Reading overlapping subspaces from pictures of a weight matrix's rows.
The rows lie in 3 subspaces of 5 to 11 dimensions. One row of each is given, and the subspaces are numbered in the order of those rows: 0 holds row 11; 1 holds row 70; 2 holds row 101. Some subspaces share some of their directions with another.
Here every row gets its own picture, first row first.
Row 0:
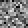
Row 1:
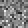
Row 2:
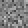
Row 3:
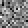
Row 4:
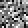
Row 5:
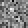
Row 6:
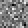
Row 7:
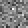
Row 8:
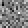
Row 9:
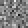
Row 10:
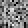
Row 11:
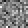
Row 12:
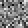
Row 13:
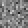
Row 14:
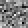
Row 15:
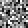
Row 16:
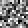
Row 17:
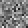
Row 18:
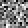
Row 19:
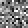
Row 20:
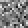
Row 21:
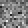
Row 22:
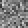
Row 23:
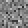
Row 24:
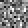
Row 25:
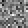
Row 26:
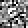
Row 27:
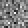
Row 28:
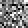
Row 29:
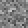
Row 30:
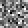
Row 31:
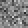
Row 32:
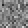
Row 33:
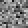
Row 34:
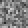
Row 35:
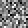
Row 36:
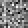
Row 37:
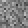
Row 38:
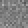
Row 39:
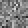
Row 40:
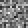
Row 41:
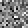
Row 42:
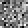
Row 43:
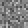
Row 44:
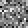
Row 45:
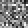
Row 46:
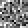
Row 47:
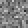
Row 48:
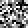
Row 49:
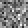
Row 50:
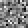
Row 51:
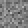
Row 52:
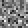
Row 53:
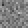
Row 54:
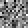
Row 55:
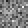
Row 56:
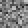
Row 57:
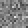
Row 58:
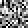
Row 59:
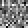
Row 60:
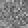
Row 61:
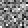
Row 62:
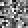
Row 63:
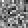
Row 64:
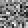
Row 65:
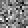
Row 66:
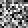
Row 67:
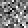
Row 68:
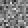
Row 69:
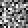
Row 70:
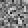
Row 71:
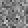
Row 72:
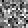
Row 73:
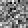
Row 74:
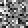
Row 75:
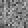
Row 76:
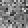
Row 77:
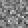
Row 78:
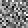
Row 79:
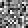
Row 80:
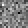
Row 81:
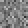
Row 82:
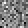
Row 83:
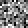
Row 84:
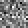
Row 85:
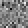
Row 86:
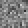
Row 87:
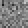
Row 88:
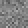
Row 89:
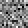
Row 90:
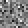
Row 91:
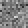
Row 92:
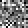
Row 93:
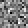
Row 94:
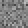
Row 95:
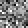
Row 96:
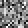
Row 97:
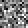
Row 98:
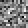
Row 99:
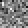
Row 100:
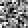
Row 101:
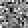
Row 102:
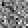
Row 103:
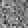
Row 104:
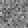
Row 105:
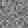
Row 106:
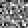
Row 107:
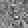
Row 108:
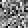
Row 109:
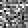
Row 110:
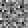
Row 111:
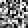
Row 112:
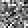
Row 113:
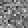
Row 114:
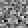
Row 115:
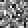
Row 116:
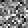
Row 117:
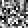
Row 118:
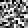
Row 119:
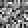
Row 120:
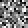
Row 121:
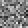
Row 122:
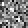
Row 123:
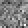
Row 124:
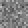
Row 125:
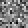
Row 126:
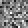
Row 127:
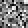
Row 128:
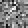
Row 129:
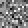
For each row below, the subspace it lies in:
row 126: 2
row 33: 0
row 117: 1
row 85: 2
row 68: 2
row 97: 2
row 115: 2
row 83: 0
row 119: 2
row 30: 1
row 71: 0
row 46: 2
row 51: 1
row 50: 1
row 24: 2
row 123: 2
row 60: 2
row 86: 0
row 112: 0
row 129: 1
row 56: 2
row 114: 1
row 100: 2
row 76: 0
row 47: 0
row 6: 2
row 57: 2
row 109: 2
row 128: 2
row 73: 2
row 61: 2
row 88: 0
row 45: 1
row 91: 2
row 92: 0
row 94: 1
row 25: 0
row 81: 2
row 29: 0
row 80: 1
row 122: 1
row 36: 1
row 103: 0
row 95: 0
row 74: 2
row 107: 2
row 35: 2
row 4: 2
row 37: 0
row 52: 1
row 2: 1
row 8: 1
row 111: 0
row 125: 0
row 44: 0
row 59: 2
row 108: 0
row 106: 2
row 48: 0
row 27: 0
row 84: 2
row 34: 0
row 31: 0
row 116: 0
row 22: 0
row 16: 2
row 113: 0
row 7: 2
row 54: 2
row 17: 2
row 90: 0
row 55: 1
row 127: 2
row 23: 1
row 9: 2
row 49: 2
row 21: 2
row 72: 2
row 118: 0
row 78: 2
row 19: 0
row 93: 2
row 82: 2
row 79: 2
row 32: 2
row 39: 2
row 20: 0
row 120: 2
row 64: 0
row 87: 1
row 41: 2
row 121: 0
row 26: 2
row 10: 1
